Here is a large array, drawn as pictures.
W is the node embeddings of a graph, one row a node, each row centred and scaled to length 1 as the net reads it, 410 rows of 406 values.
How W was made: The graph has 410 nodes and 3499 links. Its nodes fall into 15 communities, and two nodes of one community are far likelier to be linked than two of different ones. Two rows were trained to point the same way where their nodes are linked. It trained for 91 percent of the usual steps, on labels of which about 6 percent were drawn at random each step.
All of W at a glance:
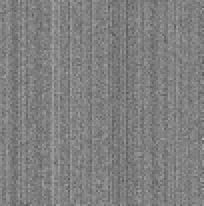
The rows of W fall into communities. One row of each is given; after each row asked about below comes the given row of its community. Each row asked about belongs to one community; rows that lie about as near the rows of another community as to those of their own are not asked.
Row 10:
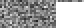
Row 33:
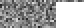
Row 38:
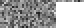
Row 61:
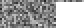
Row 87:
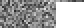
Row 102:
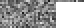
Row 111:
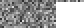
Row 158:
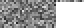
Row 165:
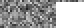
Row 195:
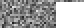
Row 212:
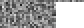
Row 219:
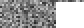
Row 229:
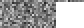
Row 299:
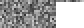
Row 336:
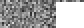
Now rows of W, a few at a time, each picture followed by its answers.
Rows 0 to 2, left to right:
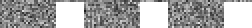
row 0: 102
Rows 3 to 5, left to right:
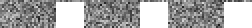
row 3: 111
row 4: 229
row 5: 336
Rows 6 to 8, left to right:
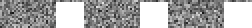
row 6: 229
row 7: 195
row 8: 111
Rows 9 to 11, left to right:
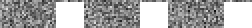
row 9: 61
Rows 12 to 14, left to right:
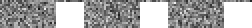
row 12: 38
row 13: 336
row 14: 102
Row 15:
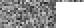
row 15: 212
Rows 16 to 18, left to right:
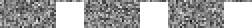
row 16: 111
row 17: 111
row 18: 219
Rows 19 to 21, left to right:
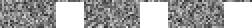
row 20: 158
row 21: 212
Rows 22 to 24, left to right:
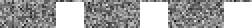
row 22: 61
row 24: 111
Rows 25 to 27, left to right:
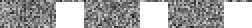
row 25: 195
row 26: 219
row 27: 158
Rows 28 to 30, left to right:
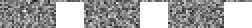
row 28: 102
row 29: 111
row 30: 336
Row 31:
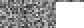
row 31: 219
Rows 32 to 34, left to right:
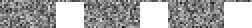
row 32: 165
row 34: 87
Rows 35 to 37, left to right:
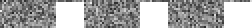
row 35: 38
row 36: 87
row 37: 38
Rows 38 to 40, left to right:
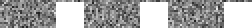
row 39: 336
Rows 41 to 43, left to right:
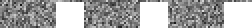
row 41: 212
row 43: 299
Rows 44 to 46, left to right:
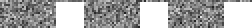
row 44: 61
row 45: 336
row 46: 10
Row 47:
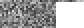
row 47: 61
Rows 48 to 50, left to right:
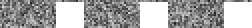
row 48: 212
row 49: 158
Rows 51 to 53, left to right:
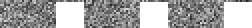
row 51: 61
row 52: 87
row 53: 87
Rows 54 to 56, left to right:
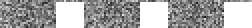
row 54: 61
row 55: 195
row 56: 229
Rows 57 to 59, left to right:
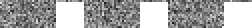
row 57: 111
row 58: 195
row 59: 38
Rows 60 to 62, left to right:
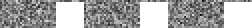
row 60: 195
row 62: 229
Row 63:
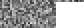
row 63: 212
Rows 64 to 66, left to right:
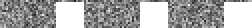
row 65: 102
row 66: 38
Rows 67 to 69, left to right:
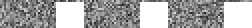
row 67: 33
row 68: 299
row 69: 299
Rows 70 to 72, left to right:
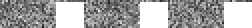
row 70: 87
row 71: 87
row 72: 158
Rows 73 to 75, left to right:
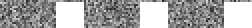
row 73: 87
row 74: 158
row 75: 10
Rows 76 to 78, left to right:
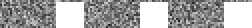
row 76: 158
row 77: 61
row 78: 111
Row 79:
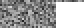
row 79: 212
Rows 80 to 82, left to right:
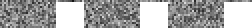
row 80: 219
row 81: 158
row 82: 158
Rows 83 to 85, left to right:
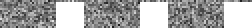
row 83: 10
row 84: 229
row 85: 158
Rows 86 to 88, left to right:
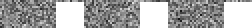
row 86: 229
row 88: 10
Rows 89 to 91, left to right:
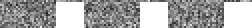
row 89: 229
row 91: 195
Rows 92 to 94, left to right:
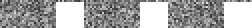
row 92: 165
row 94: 33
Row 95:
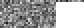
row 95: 299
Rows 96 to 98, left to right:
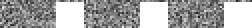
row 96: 158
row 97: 38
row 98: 102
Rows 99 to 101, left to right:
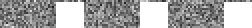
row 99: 212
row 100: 38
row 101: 299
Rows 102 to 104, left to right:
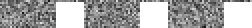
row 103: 229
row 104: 38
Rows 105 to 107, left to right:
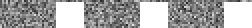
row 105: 87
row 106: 102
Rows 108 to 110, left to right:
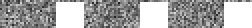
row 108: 102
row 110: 229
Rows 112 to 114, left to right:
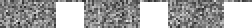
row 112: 336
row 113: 219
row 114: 87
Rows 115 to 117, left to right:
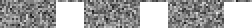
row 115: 102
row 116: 38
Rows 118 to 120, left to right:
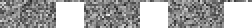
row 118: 195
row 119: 299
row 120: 299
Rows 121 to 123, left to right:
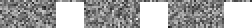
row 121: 10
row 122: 61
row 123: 219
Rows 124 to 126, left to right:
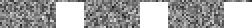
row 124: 165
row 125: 158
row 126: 229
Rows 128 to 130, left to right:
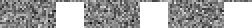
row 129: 33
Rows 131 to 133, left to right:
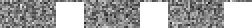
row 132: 33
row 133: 336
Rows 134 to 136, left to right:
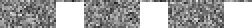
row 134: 299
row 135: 87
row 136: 102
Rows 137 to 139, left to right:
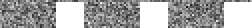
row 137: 111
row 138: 336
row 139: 61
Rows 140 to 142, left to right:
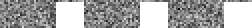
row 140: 33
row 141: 102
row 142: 165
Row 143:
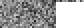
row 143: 33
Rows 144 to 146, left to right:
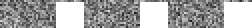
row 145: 102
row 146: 102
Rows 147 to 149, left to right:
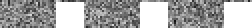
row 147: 219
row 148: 229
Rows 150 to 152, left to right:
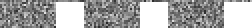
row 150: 158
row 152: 229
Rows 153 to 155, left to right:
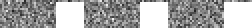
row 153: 33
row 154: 299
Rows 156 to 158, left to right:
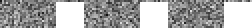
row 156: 102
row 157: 33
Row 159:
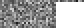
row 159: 212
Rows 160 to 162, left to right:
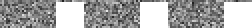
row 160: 10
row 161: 299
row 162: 87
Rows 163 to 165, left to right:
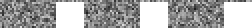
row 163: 111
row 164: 111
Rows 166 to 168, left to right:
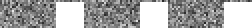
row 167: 33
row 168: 219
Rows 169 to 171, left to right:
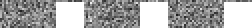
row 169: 87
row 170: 10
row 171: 87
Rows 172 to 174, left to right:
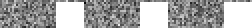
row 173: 38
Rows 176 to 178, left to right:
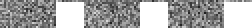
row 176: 10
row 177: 229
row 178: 158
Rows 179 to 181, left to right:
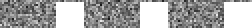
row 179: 212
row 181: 111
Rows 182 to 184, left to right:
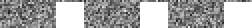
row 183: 195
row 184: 212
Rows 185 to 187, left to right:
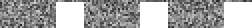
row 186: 87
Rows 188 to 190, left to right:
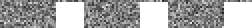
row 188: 336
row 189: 158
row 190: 212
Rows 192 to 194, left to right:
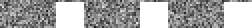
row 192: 299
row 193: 87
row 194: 165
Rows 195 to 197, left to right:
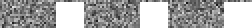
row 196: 61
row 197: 229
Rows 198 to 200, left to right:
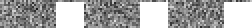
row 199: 158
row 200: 61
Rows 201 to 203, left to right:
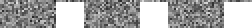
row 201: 219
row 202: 229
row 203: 212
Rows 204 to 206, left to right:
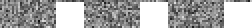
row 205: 10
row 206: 219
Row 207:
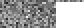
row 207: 33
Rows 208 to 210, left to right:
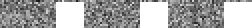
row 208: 165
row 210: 229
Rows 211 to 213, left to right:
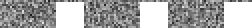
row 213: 195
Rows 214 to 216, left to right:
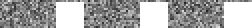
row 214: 61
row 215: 195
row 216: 165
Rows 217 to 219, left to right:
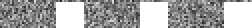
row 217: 336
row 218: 158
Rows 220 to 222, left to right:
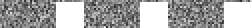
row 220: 111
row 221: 299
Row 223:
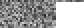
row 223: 38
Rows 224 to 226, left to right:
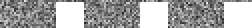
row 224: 336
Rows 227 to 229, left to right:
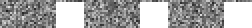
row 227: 219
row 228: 219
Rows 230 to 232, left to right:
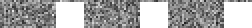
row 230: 158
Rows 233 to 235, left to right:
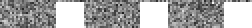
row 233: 219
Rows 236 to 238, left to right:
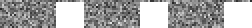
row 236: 61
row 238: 299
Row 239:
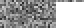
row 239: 158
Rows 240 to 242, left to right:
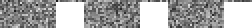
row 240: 212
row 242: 87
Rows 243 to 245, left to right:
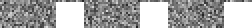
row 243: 299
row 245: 336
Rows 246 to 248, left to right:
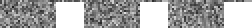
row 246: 165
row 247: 212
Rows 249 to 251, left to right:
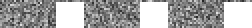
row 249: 102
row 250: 158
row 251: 299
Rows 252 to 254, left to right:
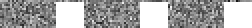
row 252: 212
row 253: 87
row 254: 33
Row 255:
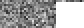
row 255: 219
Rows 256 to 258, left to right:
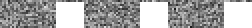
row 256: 219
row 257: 111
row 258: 102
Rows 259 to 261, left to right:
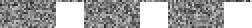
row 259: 10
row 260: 229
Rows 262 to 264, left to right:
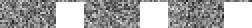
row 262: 33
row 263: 111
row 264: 195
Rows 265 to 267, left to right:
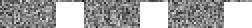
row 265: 102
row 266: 38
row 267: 336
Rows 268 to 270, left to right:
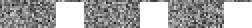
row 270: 219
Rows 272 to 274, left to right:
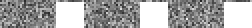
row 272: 87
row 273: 158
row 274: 87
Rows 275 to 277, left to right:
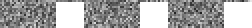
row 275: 195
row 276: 195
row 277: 165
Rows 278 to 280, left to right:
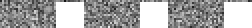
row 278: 165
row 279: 212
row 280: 102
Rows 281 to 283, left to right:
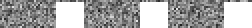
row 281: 336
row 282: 165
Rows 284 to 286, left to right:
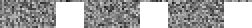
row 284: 38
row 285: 219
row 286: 111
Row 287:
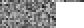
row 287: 102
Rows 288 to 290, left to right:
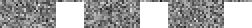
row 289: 219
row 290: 10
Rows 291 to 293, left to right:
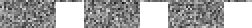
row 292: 229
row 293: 299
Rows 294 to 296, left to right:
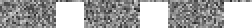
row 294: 299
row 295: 111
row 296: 229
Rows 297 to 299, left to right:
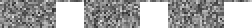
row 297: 111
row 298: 38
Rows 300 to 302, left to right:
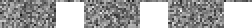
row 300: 102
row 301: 61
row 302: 336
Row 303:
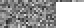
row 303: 10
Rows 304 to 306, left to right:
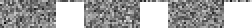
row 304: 111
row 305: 165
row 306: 10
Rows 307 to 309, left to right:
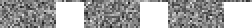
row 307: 219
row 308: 102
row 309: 165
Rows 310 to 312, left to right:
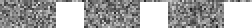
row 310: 195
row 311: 111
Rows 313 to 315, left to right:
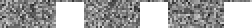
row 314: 195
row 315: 38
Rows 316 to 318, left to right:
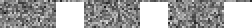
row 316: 111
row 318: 219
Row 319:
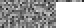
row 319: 299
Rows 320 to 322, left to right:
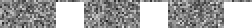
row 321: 111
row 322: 195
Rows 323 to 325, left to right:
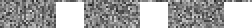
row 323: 336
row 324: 158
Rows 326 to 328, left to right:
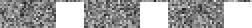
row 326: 111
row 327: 33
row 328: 158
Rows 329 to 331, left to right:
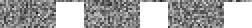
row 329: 195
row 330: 87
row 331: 212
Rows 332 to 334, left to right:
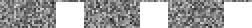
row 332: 219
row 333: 229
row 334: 195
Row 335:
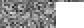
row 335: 165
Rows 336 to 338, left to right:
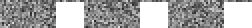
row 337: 229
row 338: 219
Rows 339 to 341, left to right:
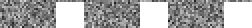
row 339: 61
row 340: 102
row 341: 61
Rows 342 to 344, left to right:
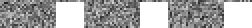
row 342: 299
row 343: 212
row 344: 195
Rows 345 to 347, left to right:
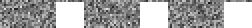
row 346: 212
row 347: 158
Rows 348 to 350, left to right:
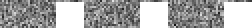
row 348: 212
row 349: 299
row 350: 87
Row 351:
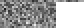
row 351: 336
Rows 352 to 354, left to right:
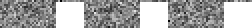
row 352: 229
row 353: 219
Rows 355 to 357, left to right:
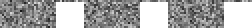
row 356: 336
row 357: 102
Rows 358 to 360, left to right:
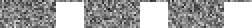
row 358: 229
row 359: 299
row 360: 38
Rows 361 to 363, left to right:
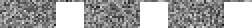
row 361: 10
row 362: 102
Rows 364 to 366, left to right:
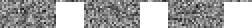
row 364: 219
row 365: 158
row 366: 212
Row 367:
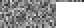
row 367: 212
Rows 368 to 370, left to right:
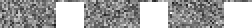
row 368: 61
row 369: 33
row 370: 336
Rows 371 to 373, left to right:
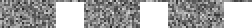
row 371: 158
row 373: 87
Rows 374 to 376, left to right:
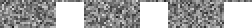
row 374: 38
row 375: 195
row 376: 212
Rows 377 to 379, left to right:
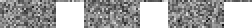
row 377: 111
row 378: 165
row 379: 165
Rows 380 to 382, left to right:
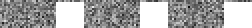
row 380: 10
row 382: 219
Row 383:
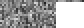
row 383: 219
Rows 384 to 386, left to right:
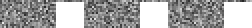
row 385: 111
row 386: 212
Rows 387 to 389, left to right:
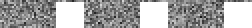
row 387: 336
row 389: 219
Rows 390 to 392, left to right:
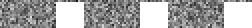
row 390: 212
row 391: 195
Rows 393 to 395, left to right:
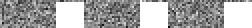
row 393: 10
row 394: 102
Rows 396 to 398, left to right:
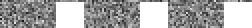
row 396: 102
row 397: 165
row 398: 10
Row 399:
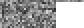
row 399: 111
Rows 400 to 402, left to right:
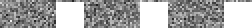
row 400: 219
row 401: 158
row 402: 111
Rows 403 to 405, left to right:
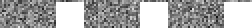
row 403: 10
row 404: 87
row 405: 158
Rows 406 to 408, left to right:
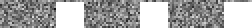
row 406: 195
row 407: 87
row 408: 111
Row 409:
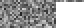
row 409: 229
